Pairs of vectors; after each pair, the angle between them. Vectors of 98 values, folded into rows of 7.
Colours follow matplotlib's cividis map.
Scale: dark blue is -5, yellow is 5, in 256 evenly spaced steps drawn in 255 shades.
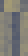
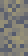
orthogonal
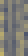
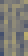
nearly opposite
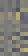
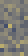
orthogonal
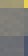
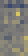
partly opposed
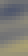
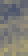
nearly parallel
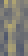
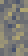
partly opposed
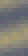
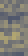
partly aligned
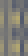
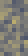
partly aligned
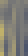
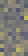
orthogonal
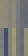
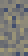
orthogonal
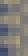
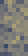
partly aligned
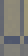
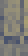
nearly parallel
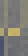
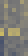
nearly parallel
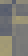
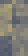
nearly opposite
